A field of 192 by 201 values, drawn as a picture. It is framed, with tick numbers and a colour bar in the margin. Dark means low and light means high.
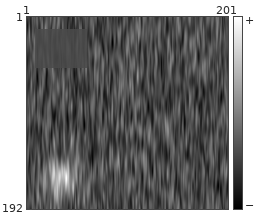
No lone cell stands out from its neighbours. The top left is the calmest part. An odd patch, calmer than its surroundings, sits in the top left. A single bump stands in the bottom left.
